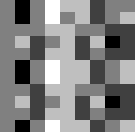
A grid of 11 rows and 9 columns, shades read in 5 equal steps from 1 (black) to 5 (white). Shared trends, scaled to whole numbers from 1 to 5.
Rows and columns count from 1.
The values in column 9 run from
2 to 4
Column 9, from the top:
3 4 2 2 2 4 4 2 2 2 4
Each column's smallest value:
3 1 2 3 3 2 2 1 2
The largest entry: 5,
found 5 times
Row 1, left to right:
3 1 3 5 4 4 2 3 3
